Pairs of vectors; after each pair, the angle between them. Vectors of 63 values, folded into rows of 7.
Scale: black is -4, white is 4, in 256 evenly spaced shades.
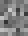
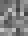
nearly parallel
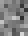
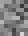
nearly parallel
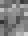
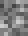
partly opposed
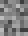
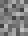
partly opposed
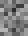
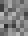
orthogonal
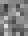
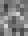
nearly parallel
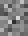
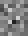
nearly parallel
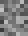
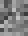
partly aligned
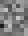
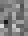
partly opposed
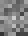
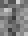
partly opposed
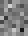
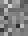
partly aligned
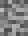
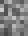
partly aligned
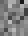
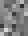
partly opposed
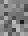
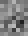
partly aligned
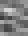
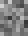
partly aligned
